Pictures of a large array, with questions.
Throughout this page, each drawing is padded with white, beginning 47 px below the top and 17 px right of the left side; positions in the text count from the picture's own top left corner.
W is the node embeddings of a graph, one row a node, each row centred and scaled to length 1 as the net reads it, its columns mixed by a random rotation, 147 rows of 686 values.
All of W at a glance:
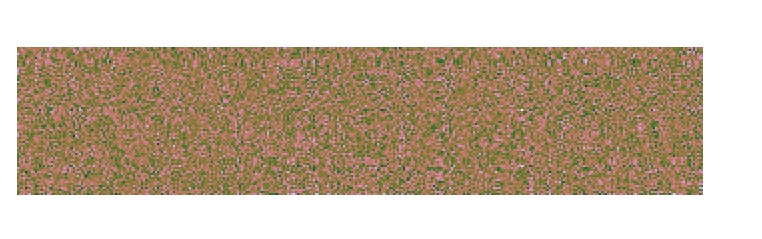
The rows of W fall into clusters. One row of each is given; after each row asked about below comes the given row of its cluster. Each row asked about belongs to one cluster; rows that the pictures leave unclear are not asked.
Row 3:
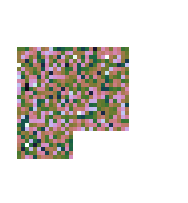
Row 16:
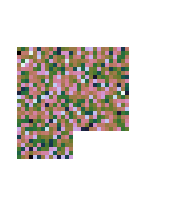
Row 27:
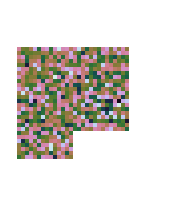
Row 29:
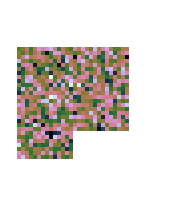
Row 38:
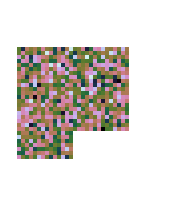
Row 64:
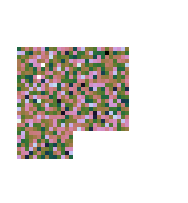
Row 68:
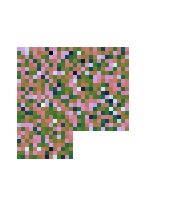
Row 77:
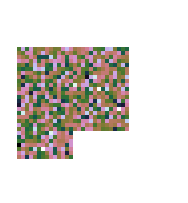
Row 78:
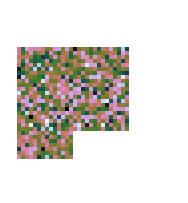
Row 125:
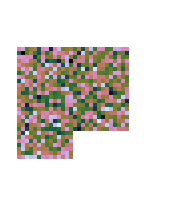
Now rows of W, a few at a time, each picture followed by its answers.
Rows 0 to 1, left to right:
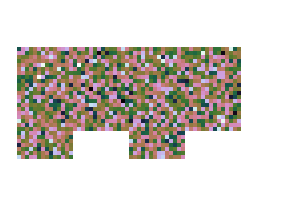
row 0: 64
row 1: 16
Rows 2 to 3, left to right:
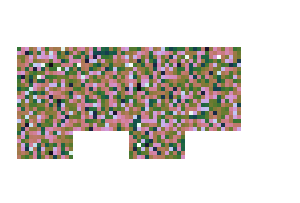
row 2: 64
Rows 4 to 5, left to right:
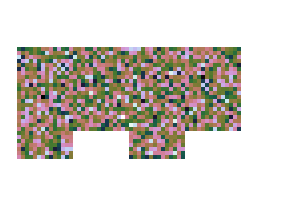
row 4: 38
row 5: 68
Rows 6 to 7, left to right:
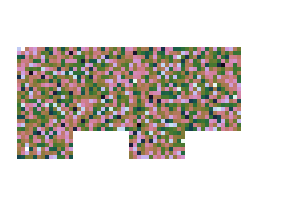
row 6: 68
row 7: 125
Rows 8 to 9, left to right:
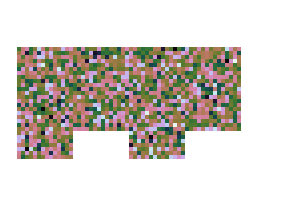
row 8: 64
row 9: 125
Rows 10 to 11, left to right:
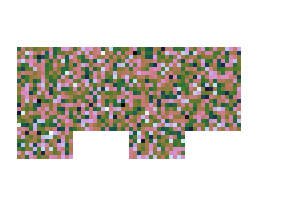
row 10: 77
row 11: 125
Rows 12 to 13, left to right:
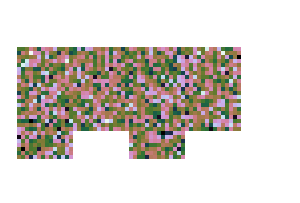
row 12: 16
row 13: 29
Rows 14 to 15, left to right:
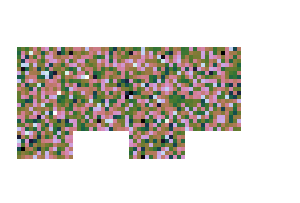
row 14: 16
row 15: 16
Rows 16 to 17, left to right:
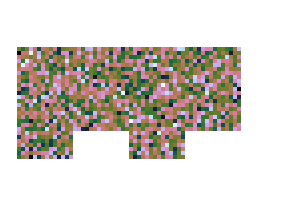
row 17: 64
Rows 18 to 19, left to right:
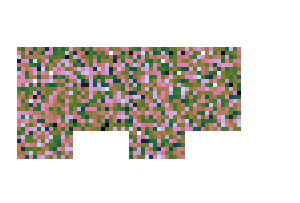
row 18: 38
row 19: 16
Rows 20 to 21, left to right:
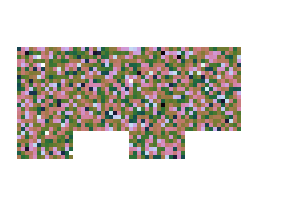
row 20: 64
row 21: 68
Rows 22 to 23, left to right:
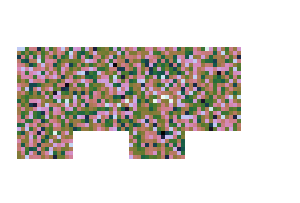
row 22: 27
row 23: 29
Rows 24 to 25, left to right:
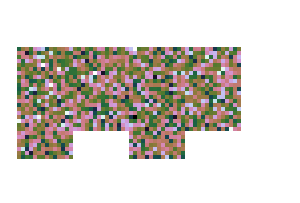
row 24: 64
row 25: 68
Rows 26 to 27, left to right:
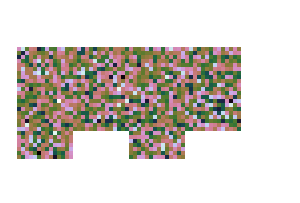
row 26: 27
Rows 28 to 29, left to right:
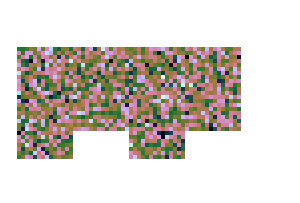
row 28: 3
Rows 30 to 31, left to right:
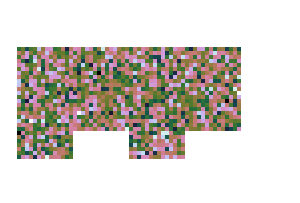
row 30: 3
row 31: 77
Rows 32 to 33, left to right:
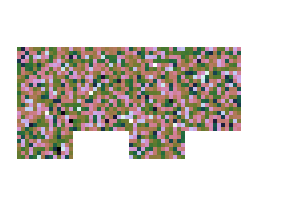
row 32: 38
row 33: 64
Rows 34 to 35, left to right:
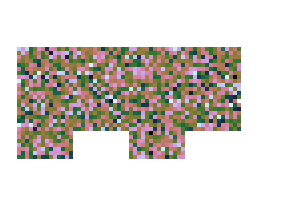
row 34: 68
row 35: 27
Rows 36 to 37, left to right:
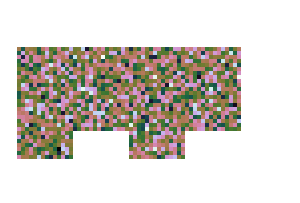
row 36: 38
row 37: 77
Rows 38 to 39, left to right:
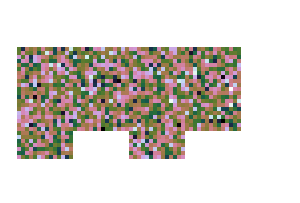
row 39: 27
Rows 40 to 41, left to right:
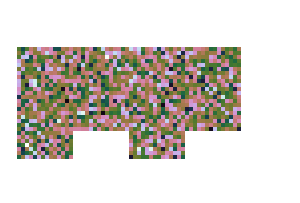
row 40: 3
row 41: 68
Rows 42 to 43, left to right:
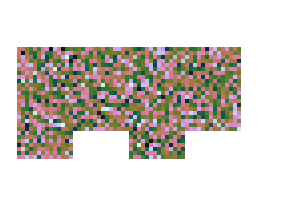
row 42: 125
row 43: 3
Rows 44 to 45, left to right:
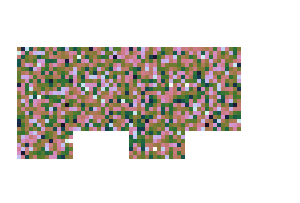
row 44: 78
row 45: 77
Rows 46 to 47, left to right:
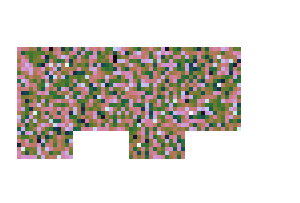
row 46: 125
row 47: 3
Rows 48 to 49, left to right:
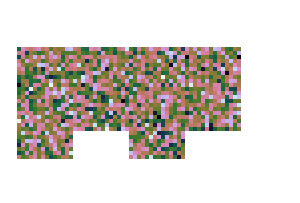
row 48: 64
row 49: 29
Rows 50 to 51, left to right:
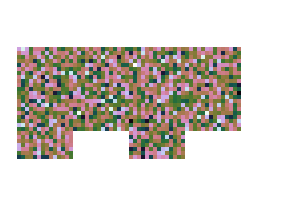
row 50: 68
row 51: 16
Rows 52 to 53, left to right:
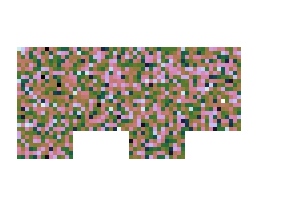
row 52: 68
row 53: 38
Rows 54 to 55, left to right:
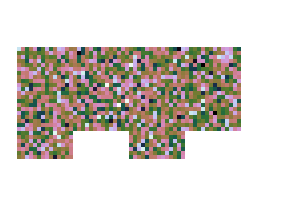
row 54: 27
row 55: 3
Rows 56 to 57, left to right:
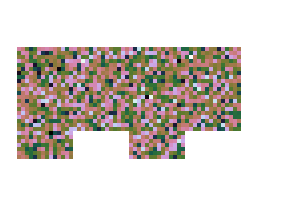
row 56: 29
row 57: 78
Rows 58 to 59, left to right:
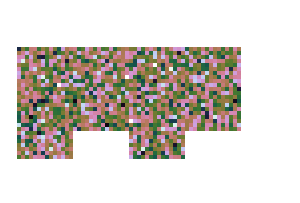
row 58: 77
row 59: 64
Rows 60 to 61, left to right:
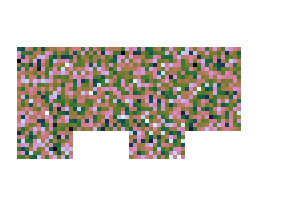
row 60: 38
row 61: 125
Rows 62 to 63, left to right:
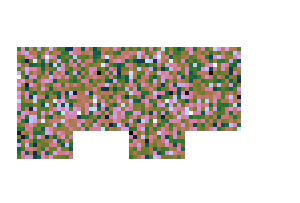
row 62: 3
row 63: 3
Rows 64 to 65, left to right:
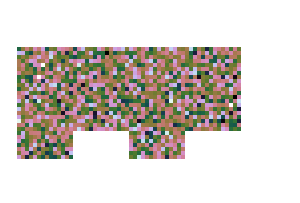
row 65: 27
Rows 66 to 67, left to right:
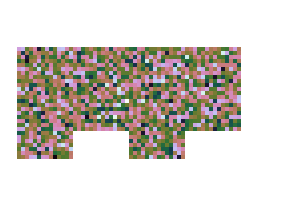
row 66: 27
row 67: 38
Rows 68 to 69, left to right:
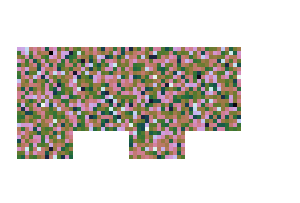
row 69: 77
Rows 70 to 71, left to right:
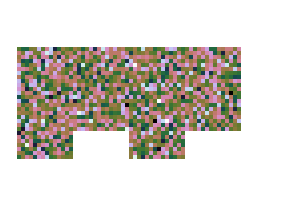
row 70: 3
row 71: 16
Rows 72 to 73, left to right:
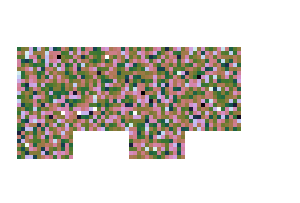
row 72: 3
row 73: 77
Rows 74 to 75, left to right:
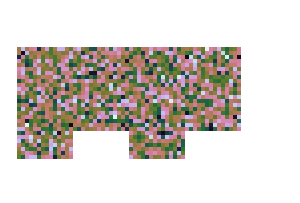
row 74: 27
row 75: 29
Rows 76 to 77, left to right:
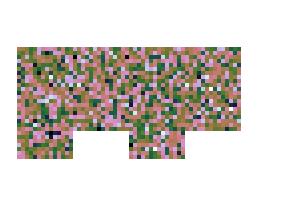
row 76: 29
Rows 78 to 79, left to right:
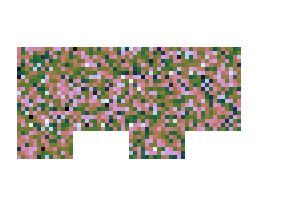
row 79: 68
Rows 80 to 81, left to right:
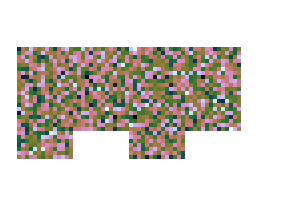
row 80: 77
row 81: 68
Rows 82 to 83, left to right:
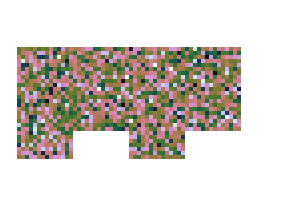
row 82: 77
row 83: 64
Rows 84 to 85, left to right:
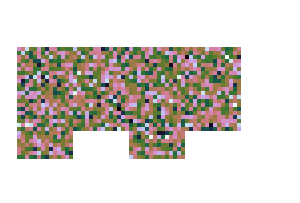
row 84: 68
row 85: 29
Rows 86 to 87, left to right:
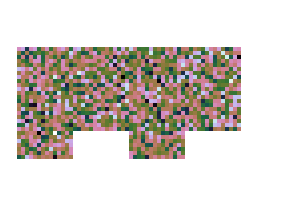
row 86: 27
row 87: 29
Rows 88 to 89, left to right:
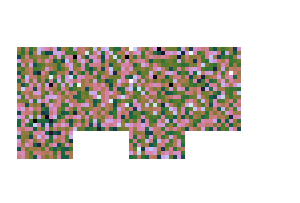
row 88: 29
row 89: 68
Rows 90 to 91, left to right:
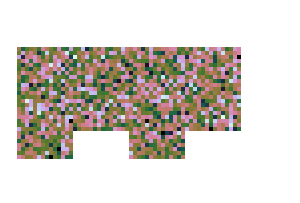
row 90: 38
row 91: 29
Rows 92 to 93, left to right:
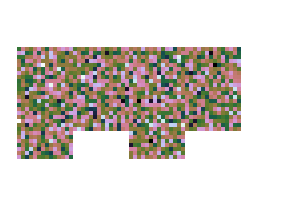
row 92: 64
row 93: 125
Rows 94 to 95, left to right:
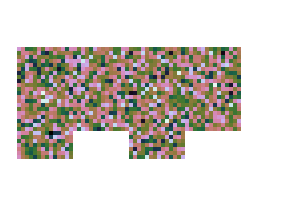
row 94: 29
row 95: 16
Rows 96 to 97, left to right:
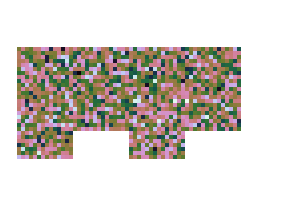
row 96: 125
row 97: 78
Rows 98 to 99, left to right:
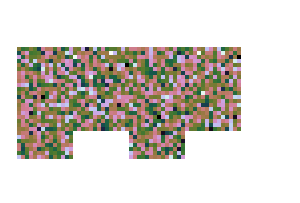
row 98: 38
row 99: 29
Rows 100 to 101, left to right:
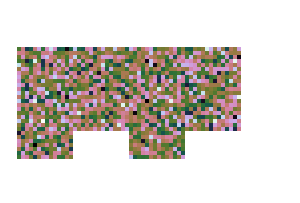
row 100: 3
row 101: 29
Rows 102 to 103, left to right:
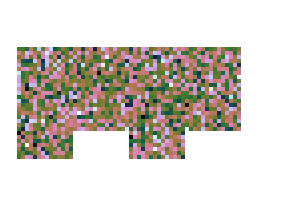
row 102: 3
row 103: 77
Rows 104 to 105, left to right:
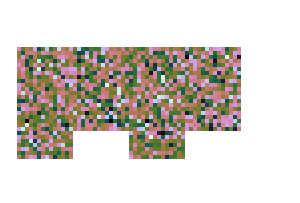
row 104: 27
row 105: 29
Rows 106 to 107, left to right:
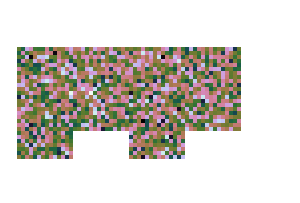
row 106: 38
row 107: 16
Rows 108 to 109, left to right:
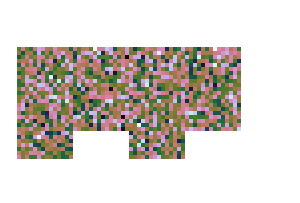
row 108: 29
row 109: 3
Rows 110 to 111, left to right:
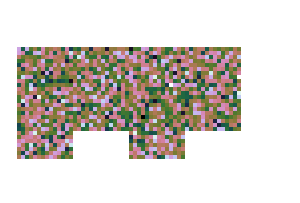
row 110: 78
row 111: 77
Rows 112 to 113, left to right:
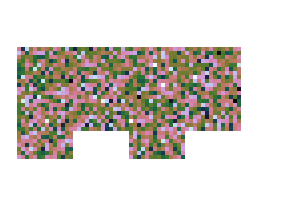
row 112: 78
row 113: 64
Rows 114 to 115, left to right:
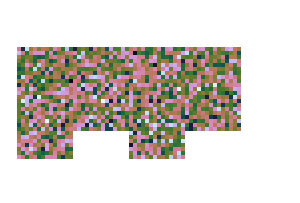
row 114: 78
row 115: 125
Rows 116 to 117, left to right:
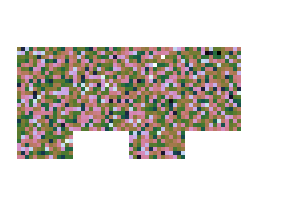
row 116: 78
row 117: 64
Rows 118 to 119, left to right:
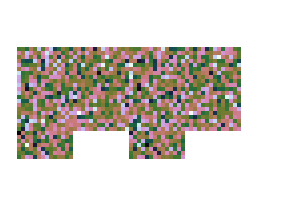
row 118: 3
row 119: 3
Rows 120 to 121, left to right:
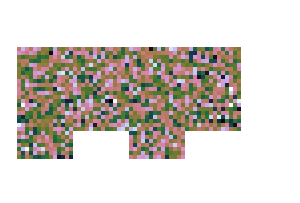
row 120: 68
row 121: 27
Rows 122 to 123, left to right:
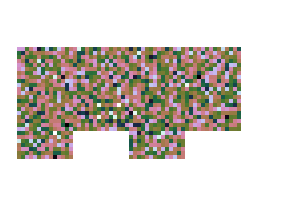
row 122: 27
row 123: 77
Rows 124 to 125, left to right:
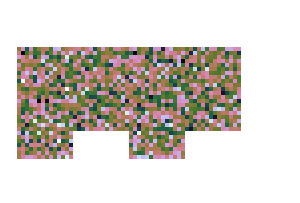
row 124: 125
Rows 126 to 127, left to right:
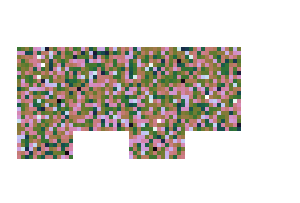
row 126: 64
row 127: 78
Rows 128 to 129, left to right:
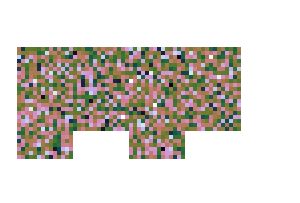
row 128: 38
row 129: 68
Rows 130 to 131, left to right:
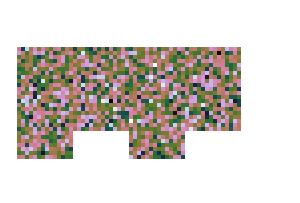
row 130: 78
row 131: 64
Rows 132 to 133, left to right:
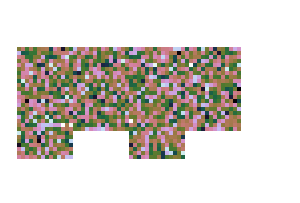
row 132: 125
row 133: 64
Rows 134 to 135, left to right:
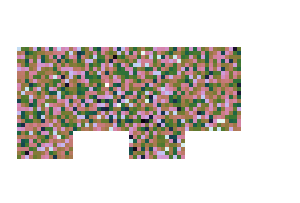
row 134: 27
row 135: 16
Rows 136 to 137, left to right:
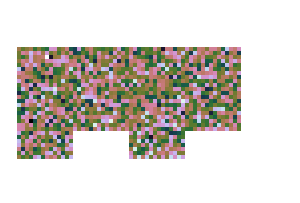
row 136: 16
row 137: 125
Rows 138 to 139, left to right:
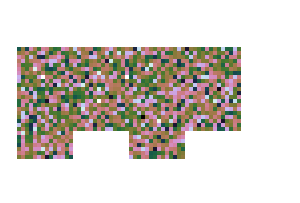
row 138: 77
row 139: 78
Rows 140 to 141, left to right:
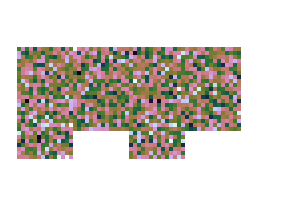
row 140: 125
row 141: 125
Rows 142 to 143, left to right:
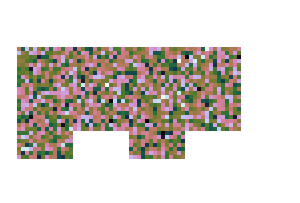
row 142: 78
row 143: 29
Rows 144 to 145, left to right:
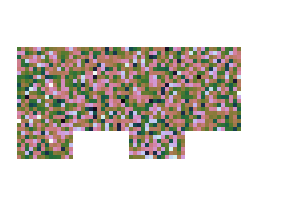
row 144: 64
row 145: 77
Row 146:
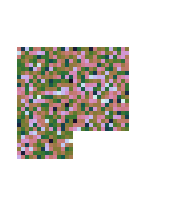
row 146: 78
